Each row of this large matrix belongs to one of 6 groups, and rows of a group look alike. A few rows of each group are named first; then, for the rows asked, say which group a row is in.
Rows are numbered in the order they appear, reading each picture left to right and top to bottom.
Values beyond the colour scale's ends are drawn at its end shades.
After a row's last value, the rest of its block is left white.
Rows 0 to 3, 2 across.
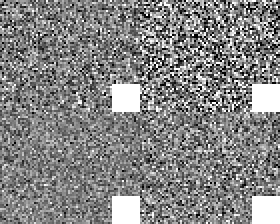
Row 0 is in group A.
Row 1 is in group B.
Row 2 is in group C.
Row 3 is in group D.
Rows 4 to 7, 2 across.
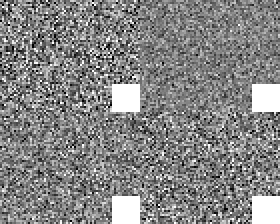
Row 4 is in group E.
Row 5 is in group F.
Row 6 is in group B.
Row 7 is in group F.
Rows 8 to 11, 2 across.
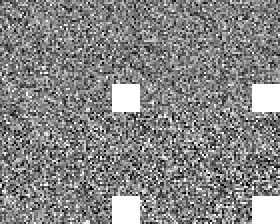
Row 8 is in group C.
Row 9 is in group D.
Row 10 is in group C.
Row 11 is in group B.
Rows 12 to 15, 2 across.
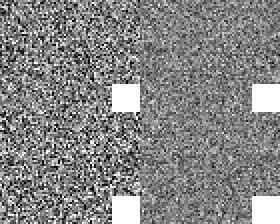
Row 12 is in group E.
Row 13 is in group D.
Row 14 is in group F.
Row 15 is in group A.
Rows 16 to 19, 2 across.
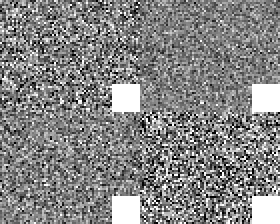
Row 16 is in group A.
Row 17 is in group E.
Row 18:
C
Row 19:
E
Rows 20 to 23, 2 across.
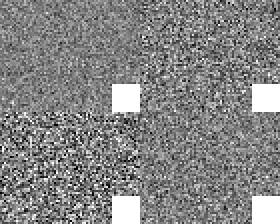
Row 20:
D
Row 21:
B
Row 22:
B
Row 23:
F
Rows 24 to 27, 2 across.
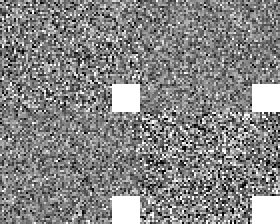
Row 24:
E
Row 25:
C
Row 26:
A
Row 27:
D
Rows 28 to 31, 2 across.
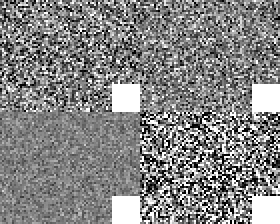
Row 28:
C
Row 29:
B
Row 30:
A
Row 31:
D
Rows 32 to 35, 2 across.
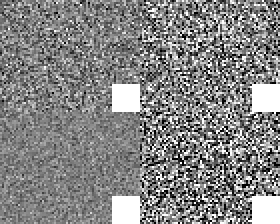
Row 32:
B
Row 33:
D
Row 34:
F
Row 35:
F
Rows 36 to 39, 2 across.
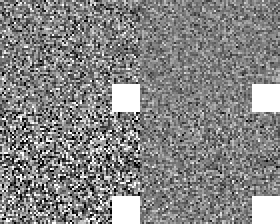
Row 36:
B
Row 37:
D
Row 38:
F
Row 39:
B
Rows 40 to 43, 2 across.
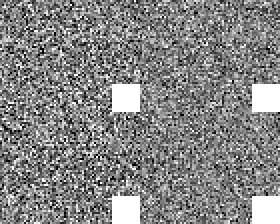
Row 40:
F
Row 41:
B
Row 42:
C
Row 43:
E
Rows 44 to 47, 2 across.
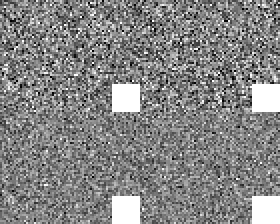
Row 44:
C
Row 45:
A
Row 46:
C
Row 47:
E
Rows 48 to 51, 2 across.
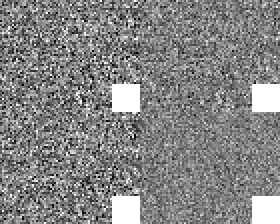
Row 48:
A
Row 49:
A
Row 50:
A
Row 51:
E
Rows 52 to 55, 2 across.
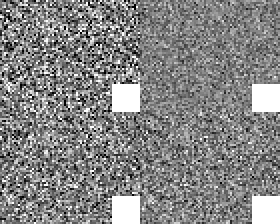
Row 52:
C
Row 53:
B
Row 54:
C
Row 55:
C
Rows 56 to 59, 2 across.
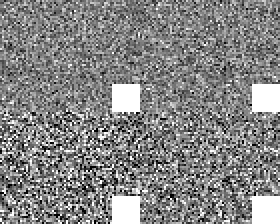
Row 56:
D
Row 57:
B
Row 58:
D
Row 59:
A
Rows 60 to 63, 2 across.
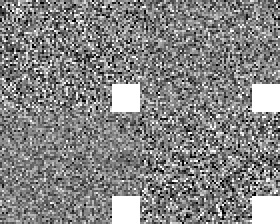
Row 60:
E
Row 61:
F
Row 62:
B
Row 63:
A
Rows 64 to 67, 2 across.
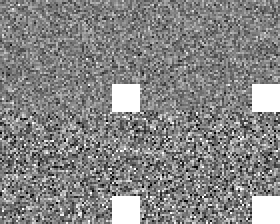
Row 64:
D
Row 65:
B
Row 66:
A
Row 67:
F
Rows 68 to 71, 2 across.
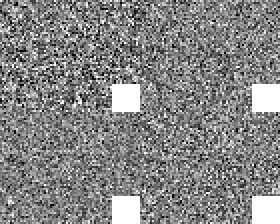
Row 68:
A
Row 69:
E
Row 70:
D
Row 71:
D
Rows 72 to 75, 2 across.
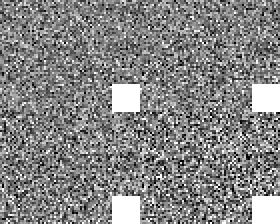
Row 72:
B
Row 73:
B
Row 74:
F
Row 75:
F
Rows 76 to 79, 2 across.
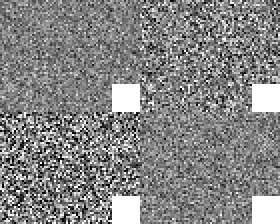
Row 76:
C
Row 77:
D
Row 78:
F
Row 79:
B
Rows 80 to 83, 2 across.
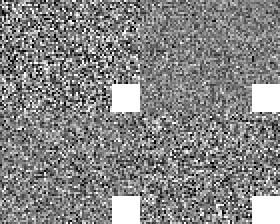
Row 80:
E
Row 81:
E
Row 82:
B
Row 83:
A
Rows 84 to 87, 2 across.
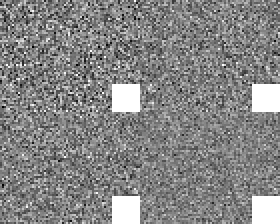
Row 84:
F
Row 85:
D
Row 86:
B
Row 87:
B
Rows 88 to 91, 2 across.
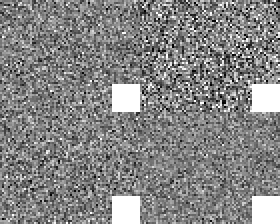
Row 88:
B
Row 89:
E
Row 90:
F
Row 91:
B
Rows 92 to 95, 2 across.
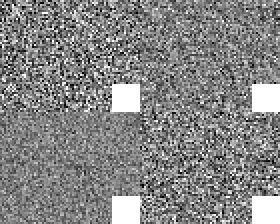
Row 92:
E
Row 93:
A
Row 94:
E
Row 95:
B
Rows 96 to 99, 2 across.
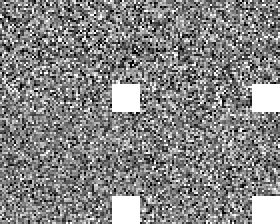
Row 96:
C
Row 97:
A
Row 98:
F
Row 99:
D
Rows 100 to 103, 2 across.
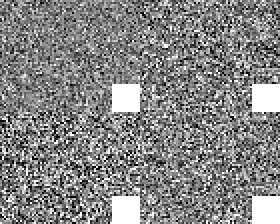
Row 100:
E
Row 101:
B
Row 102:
E
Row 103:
D
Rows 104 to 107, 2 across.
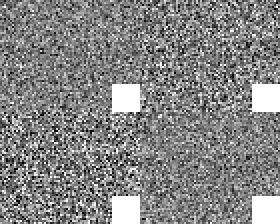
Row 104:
F
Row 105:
F
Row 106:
E
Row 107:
F
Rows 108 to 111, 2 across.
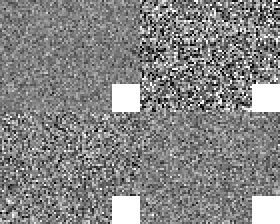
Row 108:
C
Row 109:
A
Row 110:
D
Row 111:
D
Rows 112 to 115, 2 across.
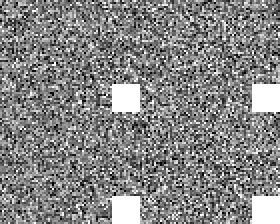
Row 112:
A
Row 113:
D
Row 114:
A
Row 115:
E
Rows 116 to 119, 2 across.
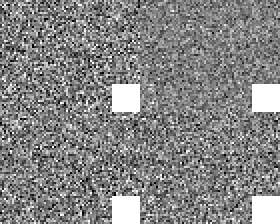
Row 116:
E
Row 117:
F
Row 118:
A
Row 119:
F
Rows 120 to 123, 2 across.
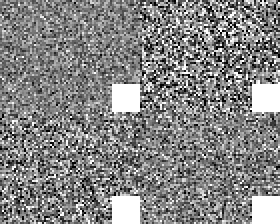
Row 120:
D
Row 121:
C
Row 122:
A
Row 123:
B
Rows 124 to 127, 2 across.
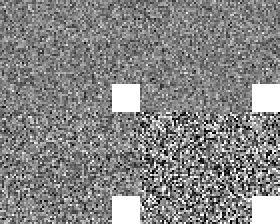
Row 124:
F
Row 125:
C
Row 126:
F
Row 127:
E
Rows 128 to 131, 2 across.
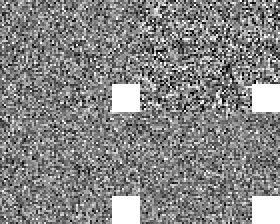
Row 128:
E
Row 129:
A
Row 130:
E
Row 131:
B
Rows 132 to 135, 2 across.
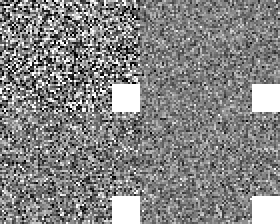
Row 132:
B
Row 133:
F
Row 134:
A
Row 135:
A
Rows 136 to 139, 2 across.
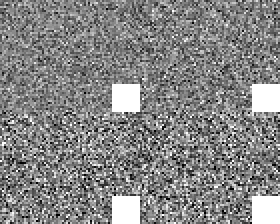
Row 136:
B
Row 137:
A
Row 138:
D
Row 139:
C
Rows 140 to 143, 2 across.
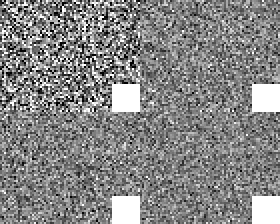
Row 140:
D
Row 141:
D
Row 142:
E
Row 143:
F
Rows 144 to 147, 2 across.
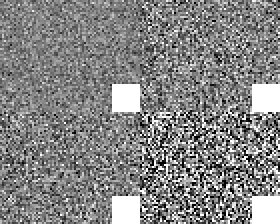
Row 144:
D
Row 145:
E
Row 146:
E
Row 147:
E
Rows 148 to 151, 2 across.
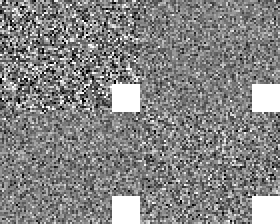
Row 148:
A
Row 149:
F
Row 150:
F
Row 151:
D
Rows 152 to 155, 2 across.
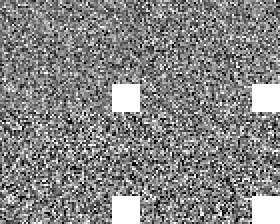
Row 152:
C
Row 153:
E
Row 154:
C
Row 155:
A
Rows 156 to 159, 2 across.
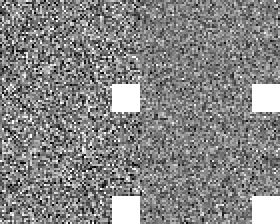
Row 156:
E
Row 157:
F
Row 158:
D
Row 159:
A
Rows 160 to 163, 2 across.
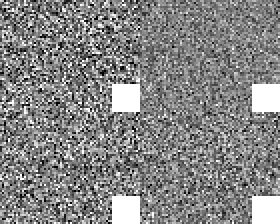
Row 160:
D
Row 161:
E
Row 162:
F
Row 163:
D
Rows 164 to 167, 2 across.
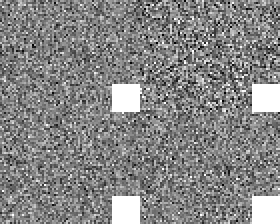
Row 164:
E
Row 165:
B
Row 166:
D
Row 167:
E
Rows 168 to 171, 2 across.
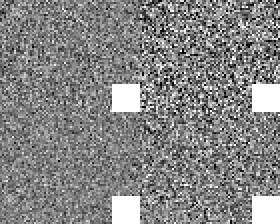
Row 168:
E
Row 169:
F
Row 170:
C
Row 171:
C
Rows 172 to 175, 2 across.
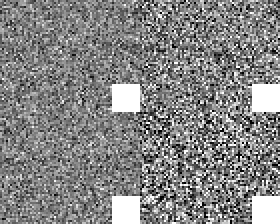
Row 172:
A
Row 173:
E
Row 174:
F
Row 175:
C
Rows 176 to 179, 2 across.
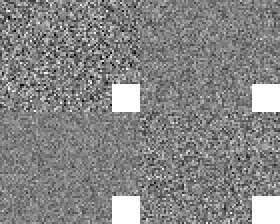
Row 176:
C
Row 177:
A
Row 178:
A
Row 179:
F
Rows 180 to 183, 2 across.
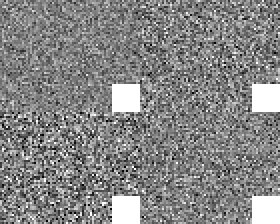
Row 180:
D
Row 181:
D
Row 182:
B
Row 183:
E
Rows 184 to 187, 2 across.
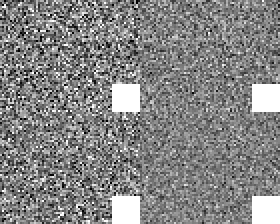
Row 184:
F
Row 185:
D
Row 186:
A
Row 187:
C
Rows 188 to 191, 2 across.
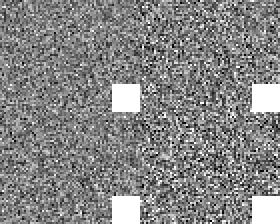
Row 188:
F
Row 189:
E
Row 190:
A
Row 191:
B
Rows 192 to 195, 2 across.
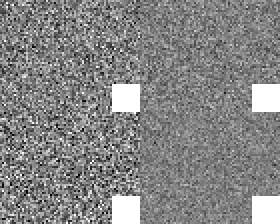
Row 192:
E
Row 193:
B
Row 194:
F
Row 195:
C
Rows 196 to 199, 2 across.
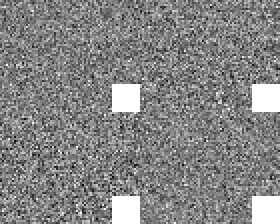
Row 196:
F
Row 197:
A
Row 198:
A
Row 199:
C
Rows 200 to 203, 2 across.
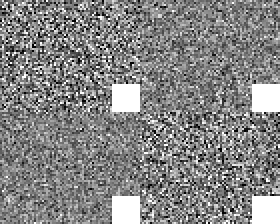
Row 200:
E
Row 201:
A
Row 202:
C
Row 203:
D
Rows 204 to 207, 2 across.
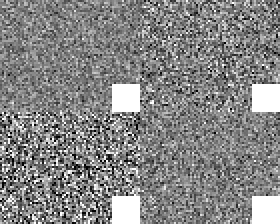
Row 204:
D
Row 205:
D
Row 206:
E
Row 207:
E
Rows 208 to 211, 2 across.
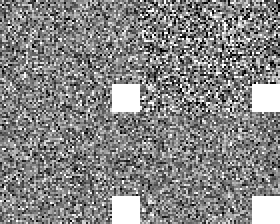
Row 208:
E
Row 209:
D
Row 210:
B
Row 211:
D
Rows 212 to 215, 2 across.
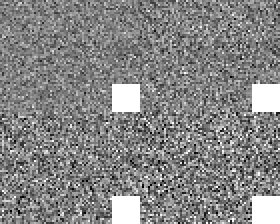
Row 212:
B
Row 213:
C
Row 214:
A
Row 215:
F
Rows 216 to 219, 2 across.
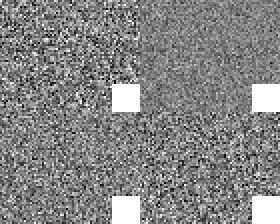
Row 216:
A
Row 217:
E
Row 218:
E
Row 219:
F
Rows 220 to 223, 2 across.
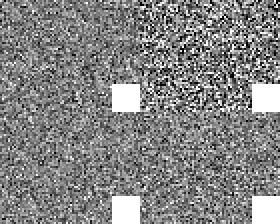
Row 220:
A
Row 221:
F
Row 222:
F
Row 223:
B
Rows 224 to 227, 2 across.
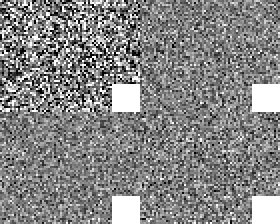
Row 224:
D
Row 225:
E
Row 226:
F
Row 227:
F
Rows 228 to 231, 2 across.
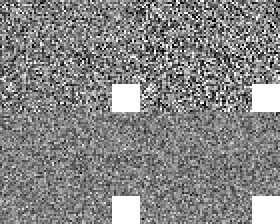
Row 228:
E
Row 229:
E
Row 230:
B
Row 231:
F
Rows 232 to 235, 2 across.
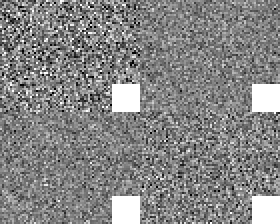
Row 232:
C
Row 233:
D
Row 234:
C
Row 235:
F
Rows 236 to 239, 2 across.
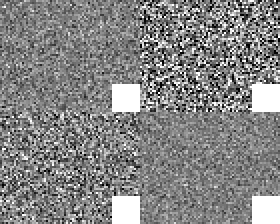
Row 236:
F
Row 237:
F
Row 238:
B
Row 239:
C
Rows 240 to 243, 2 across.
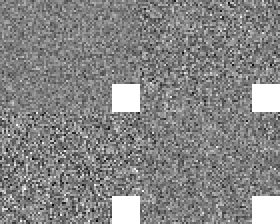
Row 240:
D
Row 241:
C
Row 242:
E
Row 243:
A
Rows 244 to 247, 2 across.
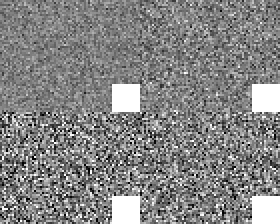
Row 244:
B
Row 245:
C
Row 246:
E
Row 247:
A
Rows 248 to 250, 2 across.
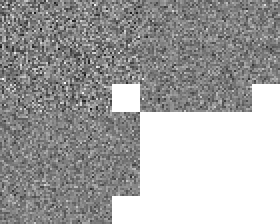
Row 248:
E
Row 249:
A
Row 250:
C
